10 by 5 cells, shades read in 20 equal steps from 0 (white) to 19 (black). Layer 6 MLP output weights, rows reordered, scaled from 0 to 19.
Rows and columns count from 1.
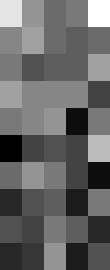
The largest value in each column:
19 15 13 18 18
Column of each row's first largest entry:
3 4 2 5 4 1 5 4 5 4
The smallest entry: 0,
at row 1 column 5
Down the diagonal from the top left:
2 7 12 9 10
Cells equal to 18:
2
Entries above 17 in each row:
0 0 0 0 1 1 1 0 0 0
